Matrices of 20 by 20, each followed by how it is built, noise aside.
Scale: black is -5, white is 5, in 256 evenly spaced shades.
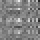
low rank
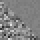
lower triangular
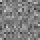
low rank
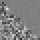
lower triangular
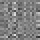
low rank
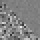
lower triangular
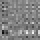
low rank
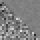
lower triangular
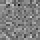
low rank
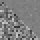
lower triangular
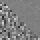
lower triangular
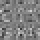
low rank
